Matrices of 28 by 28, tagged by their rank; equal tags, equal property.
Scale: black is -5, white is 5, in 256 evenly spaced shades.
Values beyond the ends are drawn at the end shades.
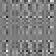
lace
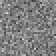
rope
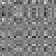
lace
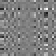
lace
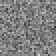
rope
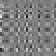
lace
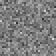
rope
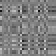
lace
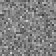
rope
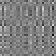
lace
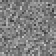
rope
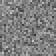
rope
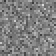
rope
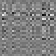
lace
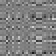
lace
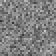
rope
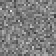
rope
